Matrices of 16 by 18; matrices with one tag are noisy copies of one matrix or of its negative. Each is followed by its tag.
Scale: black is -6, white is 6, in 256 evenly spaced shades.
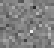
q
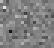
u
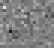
u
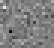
u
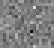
q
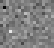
u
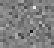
q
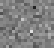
q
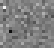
u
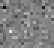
u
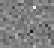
q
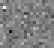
u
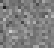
u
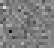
u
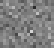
q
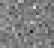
q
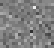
q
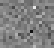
q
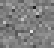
q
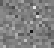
q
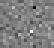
q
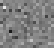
u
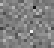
q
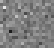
u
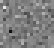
u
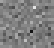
q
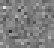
u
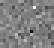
q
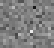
q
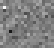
u
